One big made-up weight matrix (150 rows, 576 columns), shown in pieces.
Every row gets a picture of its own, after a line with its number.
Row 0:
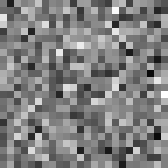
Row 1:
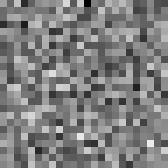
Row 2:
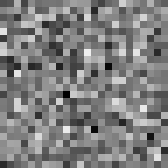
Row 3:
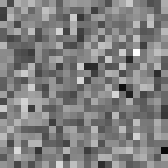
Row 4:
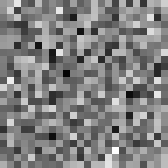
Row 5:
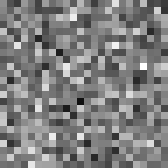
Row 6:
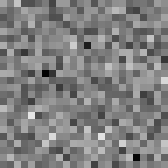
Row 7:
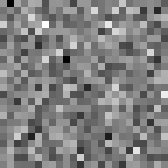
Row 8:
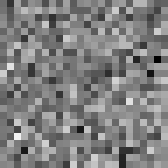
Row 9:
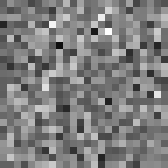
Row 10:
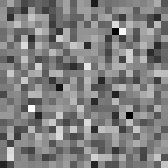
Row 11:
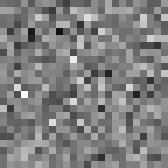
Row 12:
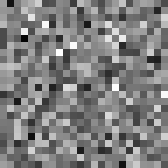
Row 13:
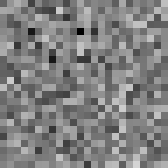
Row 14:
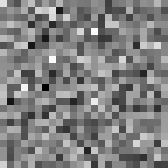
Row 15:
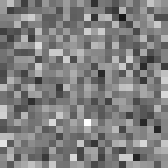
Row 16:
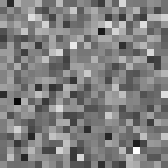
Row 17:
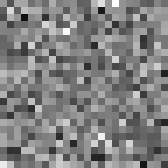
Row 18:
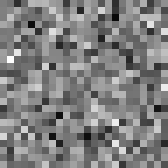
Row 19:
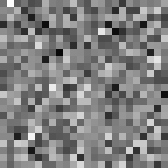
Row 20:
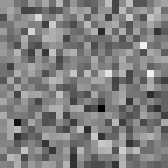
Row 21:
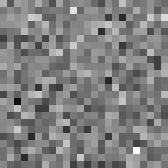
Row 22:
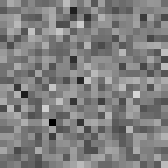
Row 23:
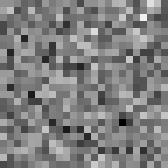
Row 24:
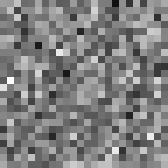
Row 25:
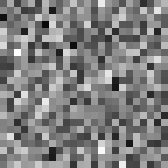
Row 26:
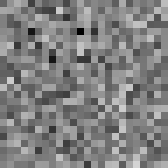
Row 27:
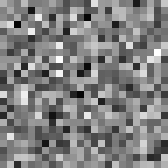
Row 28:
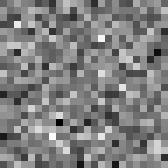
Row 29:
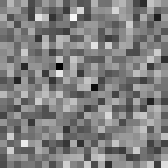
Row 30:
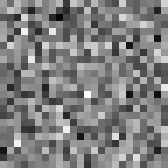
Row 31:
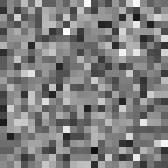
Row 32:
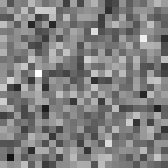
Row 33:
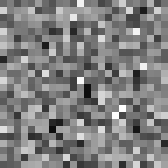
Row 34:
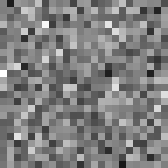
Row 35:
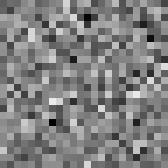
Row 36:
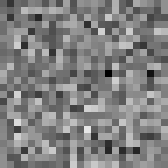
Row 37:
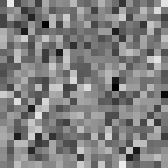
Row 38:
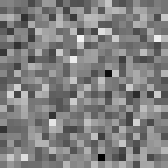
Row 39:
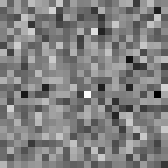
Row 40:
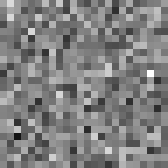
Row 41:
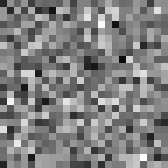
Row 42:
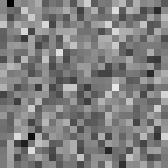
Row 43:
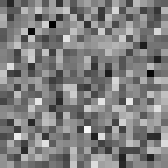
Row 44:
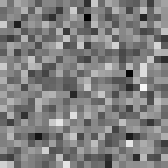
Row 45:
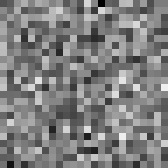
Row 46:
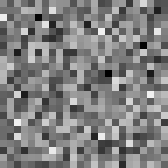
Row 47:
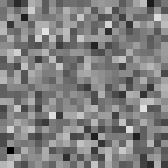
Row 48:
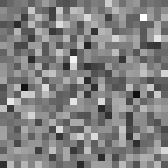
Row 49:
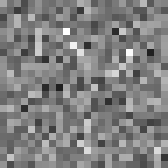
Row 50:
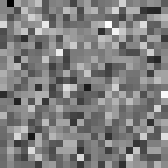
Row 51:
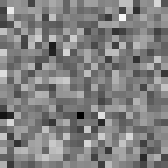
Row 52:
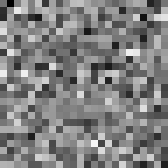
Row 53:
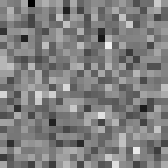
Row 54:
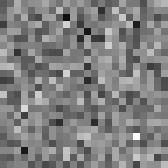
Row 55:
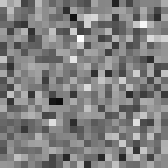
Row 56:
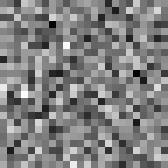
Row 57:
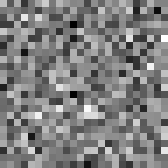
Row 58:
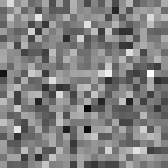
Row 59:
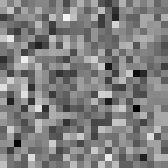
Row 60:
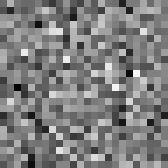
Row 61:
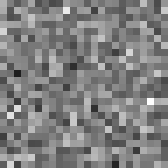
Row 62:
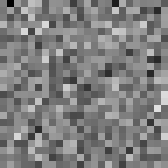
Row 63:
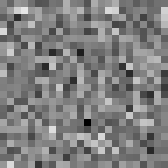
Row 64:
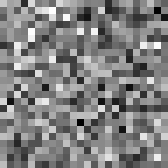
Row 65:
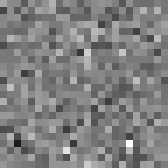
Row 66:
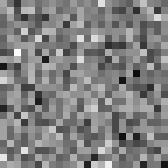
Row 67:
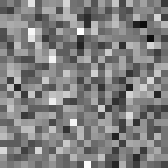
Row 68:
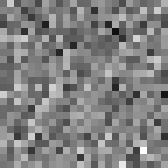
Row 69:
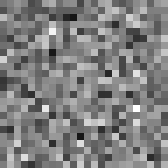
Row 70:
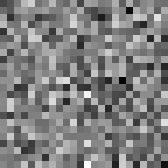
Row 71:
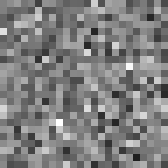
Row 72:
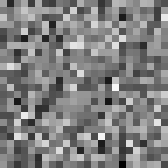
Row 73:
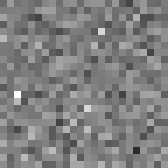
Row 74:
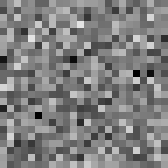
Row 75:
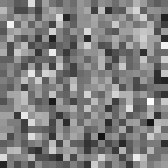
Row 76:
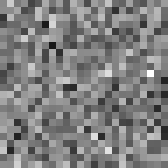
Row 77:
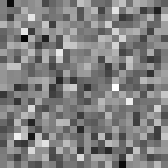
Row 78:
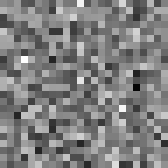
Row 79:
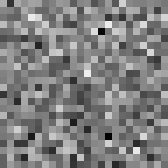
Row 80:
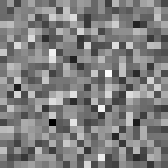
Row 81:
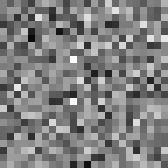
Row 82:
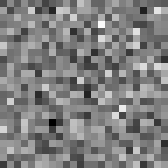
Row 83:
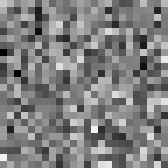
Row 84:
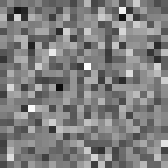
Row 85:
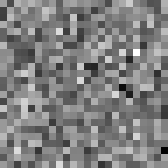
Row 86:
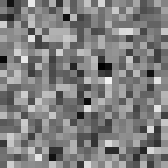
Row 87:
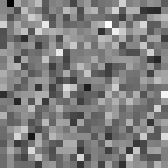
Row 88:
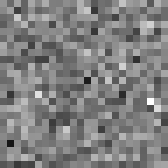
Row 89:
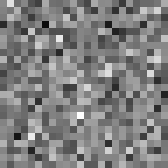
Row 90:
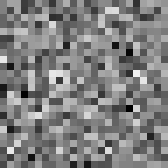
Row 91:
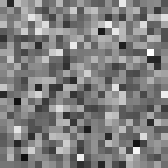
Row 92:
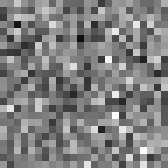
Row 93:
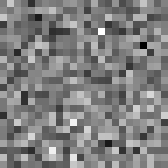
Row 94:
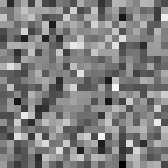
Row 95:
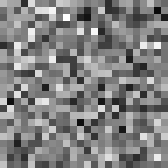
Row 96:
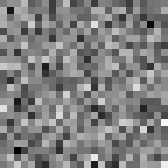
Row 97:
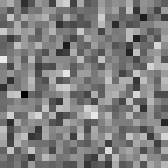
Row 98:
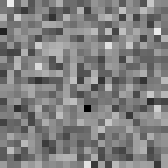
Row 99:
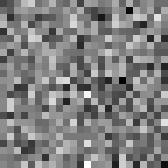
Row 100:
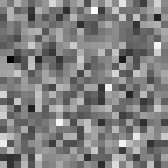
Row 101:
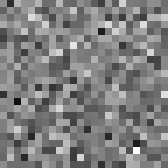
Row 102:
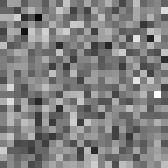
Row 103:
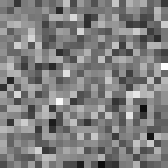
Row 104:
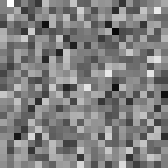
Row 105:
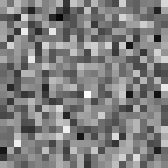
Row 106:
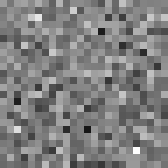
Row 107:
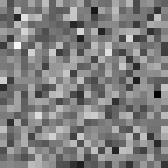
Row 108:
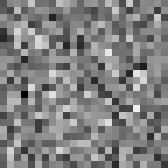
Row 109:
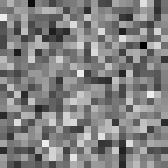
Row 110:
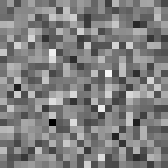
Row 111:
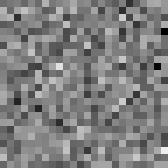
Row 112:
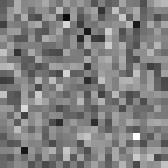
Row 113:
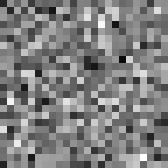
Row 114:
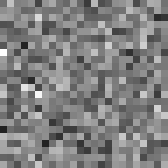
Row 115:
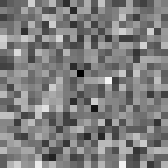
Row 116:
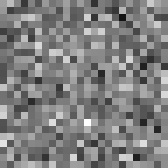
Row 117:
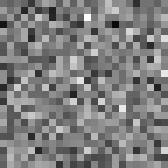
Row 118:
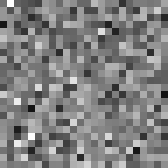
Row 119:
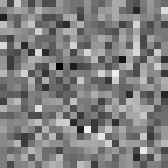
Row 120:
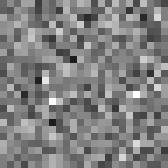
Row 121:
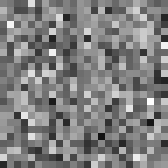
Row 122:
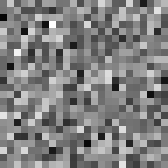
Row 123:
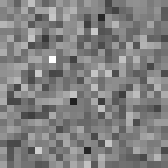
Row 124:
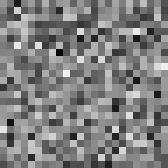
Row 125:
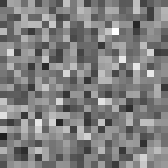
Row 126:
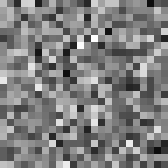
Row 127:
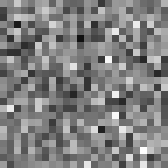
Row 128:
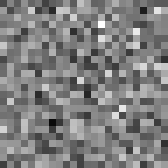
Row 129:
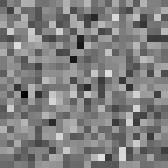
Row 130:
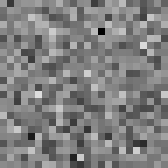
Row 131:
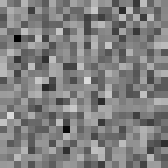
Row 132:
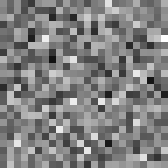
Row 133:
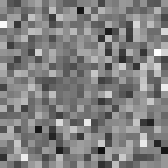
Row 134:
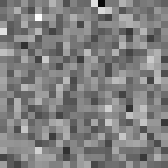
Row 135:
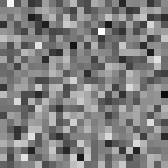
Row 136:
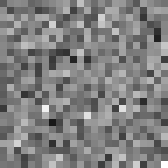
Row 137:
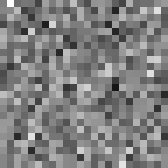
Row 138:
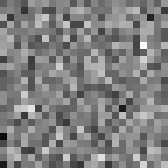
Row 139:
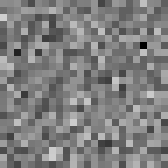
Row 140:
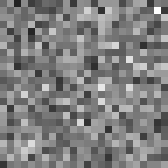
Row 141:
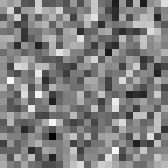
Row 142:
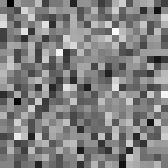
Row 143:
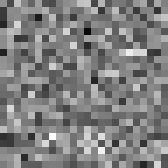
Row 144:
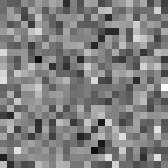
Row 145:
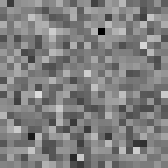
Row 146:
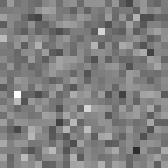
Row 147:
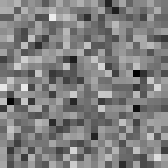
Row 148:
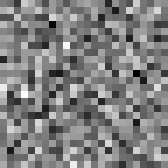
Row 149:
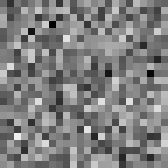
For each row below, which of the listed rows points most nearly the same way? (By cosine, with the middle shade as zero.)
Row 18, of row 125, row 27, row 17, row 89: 27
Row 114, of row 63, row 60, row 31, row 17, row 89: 89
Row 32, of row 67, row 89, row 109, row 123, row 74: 123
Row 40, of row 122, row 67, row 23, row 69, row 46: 122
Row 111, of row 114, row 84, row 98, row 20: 114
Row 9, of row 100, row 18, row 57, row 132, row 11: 132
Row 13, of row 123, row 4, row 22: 4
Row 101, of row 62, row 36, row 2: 62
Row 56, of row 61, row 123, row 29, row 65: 123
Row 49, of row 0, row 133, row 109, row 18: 133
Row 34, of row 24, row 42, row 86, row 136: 42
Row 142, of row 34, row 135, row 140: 34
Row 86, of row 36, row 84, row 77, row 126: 77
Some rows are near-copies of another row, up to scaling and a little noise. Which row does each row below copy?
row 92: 127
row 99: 70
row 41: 113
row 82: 128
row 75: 121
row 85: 3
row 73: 146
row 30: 105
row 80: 110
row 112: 54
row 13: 26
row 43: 149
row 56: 148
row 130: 145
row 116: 15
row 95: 64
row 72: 94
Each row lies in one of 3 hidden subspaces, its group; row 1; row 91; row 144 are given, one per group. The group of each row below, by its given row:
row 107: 1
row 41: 1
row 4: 1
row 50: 91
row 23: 144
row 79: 91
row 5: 1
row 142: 91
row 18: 144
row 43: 91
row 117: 1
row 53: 144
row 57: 1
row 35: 1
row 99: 1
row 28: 144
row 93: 91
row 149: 91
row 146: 91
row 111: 144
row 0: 91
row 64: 1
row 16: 91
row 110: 1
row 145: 91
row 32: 1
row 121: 144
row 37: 91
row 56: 1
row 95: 1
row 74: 1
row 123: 1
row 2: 144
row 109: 91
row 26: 1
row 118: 91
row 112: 144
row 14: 1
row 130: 91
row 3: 144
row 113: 1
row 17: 144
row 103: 1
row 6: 144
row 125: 144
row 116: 144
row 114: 144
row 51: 144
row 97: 1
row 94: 91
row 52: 144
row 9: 1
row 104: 91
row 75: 144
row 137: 91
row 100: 144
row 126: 144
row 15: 144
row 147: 1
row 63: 144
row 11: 1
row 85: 144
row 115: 91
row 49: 144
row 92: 144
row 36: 91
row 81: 1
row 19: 91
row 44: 144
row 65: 1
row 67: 1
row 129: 1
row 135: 91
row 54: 144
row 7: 91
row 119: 144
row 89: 91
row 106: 91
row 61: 144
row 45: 144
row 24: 1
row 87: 91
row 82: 1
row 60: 1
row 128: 1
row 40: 91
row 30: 1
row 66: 144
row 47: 144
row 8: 91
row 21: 91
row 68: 91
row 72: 91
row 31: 144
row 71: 144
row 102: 1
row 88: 144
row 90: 1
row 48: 1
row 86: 91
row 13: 1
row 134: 144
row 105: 1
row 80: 1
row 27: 144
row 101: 91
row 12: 91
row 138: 144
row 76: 91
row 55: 1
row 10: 144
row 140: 1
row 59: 1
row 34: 91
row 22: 1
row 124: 1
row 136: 1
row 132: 1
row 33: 1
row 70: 1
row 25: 91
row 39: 1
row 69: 1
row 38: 1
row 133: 144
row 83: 144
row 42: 91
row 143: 144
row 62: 91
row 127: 144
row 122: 91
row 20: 91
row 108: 1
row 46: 91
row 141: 1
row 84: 144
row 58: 91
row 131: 144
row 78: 1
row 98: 144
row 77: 91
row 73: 91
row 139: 91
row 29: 144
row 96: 144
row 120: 1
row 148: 1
